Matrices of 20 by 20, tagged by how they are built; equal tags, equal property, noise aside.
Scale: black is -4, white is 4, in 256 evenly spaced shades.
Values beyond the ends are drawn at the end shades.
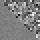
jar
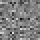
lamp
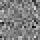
lamp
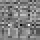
lamp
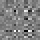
lamp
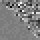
jar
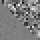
jar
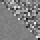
jar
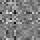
lamp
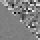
jar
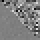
jar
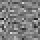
lamp
